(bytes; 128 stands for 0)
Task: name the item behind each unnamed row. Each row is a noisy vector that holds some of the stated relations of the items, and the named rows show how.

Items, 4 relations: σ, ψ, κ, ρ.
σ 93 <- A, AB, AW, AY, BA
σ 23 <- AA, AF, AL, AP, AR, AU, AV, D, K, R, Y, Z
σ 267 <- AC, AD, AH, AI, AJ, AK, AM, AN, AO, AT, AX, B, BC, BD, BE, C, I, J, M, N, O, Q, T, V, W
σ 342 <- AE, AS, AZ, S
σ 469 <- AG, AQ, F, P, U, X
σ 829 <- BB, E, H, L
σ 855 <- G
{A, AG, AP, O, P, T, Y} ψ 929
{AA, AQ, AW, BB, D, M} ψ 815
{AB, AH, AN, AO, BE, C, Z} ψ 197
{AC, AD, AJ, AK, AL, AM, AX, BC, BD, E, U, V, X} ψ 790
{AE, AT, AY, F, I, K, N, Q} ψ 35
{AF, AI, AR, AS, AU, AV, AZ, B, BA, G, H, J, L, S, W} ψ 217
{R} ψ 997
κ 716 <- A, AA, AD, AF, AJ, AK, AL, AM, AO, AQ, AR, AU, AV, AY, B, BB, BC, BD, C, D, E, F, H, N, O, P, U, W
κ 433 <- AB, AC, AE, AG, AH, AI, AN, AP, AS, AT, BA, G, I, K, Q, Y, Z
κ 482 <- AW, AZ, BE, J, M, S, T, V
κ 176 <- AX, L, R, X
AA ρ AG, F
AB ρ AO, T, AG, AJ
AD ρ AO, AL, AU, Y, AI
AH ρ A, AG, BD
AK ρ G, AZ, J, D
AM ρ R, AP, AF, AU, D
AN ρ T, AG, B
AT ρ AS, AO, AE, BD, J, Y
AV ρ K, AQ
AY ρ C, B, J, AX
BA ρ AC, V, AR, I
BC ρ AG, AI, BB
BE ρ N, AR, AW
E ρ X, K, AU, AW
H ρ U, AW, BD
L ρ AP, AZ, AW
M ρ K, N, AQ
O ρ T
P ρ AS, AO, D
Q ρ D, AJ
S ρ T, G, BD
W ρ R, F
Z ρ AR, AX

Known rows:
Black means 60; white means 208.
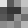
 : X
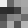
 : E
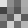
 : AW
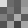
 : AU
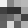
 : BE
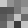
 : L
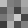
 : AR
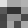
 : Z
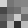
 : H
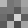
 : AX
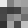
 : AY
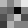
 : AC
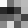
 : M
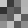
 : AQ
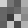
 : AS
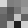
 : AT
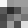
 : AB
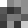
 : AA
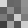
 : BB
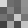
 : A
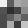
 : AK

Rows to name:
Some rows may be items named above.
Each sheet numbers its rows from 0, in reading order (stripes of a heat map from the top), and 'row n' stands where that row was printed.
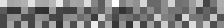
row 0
Z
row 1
Z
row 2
AY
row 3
AZ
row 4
AA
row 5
BB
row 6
AG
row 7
N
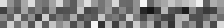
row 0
AW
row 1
J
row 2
K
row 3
S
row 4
BB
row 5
AV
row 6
BA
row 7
P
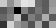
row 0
V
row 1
AU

